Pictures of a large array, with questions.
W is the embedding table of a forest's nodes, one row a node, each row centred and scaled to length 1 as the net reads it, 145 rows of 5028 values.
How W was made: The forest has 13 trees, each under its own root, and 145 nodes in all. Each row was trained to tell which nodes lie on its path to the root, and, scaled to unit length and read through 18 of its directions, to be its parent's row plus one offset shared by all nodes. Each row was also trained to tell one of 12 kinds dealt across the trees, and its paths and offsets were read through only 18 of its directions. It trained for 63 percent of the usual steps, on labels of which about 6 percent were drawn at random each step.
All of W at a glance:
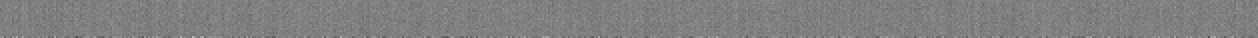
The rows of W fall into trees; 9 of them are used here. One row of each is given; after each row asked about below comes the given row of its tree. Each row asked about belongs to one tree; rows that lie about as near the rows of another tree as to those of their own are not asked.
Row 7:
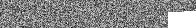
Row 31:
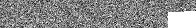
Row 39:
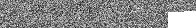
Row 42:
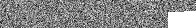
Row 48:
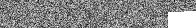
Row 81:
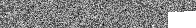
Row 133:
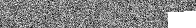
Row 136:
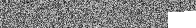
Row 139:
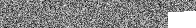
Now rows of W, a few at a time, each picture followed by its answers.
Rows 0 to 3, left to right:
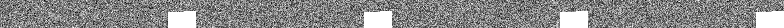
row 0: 81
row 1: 7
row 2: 139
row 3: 42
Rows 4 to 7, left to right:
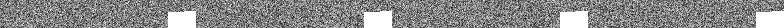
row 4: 31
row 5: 133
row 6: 48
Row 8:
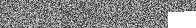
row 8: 39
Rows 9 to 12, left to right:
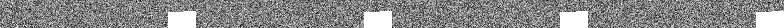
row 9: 7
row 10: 31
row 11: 133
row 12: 39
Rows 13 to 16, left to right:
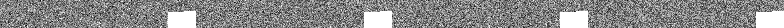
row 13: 31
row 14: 39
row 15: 136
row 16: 136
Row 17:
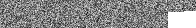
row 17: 81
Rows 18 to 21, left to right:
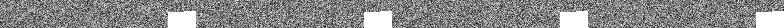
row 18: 31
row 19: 136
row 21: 139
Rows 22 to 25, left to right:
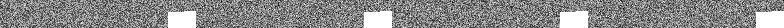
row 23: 139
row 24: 48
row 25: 7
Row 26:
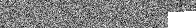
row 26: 31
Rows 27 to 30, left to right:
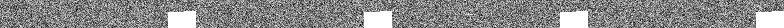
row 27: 133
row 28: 7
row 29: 139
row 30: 133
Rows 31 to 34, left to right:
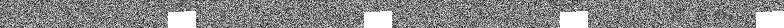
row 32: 39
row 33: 31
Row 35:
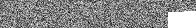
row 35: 48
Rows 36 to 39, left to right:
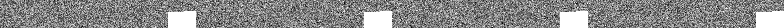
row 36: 42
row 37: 31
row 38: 39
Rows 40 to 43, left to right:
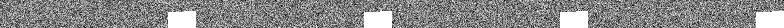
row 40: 48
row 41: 139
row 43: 39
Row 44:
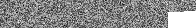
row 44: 42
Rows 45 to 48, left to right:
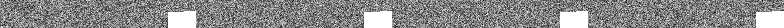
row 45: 133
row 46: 81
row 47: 136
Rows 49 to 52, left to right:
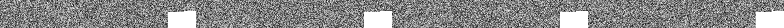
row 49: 139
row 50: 42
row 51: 81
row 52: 31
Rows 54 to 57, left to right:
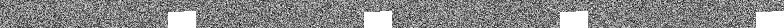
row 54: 48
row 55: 81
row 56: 139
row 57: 42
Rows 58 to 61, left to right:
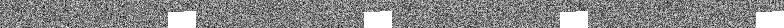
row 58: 7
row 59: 42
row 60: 133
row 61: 39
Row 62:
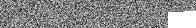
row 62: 31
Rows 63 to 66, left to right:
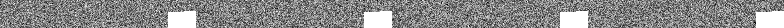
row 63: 39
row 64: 48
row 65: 81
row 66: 7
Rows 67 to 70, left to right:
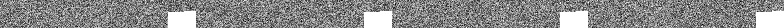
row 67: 31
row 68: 133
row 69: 39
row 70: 139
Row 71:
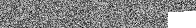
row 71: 39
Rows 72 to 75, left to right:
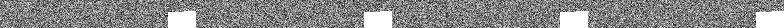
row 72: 48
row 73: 139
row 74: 48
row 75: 48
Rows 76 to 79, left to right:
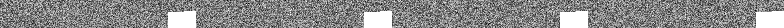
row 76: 139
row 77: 31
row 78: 133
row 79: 42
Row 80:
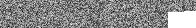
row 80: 81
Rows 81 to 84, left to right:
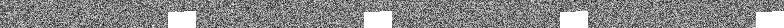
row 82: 42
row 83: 48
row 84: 31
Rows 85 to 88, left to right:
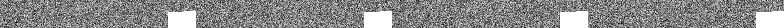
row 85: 139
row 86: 39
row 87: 81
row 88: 136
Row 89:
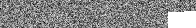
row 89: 136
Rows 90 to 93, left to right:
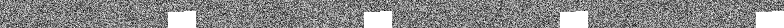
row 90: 39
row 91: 133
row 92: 48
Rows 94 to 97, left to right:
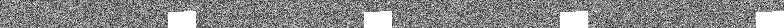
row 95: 31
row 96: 39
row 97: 39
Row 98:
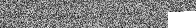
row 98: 31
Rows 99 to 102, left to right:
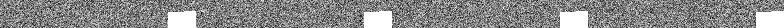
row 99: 31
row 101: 7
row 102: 7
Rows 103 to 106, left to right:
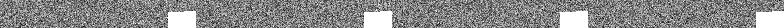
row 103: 42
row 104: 39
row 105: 31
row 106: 139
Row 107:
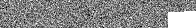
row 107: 139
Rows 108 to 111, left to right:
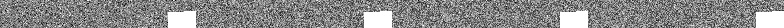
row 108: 133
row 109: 133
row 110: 136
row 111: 42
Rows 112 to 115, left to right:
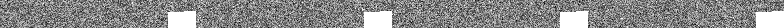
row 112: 133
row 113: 7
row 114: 39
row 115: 133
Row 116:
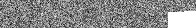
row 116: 39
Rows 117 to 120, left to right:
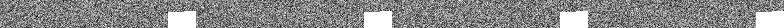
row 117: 81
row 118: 81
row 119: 136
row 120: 31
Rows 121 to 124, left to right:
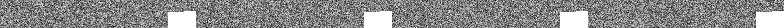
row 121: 133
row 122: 7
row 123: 7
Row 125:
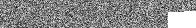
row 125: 39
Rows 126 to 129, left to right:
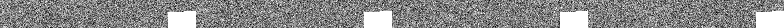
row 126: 133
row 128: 81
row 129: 139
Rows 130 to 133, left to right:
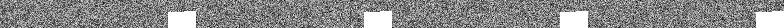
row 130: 81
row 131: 133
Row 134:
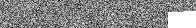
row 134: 48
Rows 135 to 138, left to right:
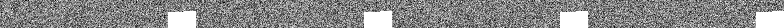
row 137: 81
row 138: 31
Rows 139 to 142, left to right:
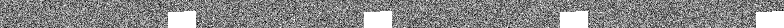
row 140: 31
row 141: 48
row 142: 133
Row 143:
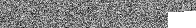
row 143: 39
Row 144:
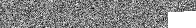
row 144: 7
